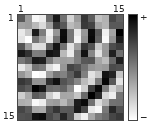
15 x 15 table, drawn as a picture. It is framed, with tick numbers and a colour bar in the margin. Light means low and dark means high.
Slope: none. Mirror symmetry: none. Rings: centred on the top left. Ninth with the lowest average: top left. Odd rows or columns: none.
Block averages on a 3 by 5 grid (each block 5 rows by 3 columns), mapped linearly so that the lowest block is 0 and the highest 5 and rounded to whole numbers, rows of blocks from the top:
02253 | 33315 | 43333
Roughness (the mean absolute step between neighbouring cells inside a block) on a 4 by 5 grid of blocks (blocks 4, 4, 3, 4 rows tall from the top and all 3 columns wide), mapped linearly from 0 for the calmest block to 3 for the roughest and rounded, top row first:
1 2 1 1 1 / 2 2 0 0 1 / 1 2 0 2 2 / 1 1 1 3 0
